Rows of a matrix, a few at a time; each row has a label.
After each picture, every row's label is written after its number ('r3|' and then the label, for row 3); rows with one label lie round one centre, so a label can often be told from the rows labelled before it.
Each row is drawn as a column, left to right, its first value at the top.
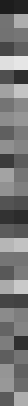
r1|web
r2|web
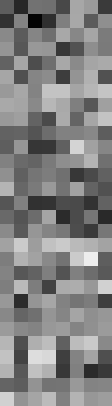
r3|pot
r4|web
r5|pot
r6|pot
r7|web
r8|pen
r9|pen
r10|web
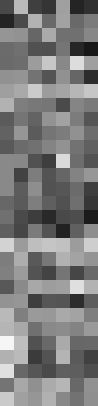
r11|pot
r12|pen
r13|web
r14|web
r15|pen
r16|web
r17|web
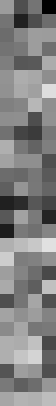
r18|pen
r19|pot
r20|pot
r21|web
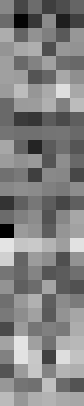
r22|pen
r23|pot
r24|pot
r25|web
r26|pot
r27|pot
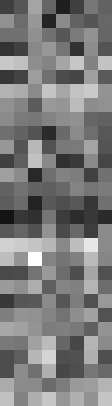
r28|web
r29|web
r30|pen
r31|pot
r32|web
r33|web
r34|pen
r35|web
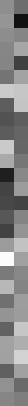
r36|pen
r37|pot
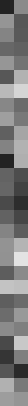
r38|web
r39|pen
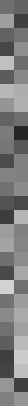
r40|web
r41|pot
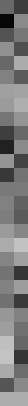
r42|pot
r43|web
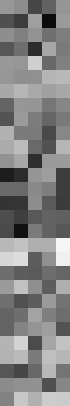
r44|pen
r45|pen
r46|web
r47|pot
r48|pen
